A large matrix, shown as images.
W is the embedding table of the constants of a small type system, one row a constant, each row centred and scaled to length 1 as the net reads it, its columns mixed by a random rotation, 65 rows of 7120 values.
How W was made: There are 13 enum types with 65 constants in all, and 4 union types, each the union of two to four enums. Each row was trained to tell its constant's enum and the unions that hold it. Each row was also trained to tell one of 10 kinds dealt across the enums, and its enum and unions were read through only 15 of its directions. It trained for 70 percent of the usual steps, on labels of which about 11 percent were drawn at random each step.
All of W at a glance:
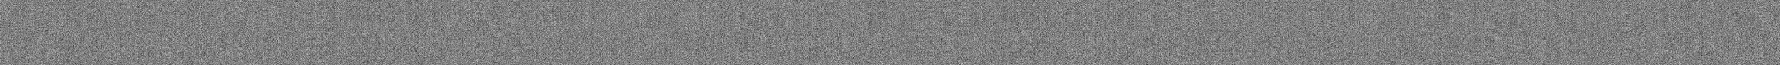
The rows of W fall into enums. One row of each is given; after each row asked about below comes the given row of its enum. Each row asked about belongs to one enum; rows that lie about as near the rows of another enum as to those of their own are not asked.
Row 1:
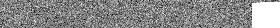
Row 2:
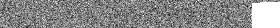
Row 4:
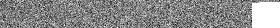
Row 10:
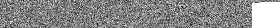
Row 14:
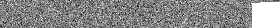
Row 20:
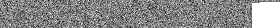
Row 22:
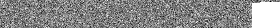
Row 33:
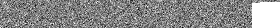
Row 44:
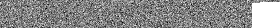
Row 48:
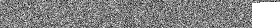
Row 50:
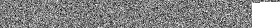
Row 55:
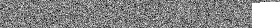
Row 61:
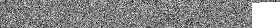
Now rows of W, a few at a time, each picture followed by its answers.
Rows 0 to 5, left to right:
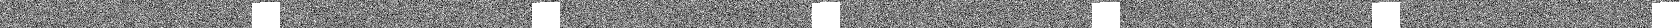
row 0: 48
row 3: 44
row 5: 33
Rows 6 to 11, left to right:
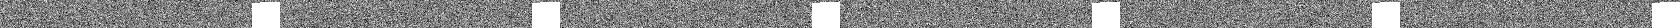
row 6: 20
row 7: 20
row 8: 2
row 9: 61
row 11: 1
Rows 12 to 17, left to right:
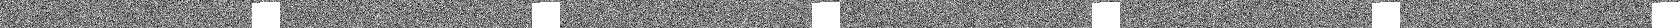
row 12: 44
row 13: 14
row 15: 48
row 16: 48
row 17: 2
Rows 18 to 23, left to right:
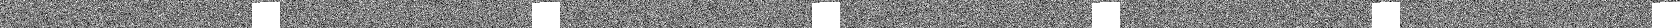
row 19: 48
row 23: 22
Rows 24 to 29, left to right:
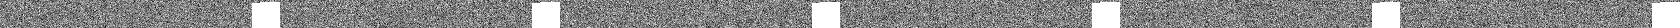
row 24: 44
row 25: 22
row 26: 61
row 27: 44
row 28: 20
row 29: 20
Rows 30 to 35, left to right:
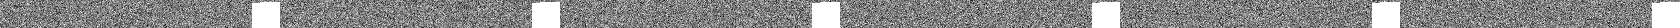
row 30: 33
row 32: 22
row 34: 50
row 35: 50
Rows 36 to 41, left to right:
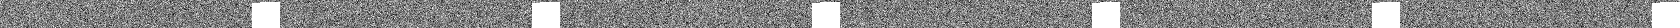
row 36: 2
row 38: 10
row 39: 10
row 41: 1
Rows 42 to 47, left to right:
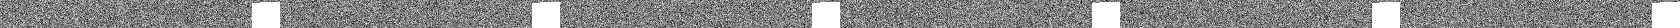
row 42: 2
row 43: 20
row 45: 10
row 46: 4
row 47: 2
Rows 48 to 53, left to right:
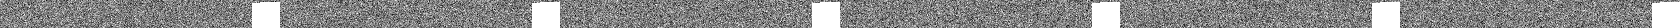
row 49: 1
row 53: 1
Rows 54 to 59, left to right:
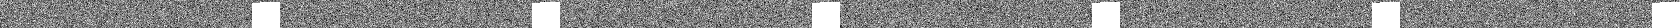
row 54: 1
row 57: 14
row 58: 50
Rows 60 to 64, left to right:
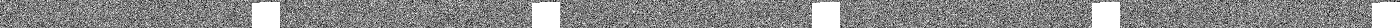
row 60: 48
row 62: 55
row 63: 44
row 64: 10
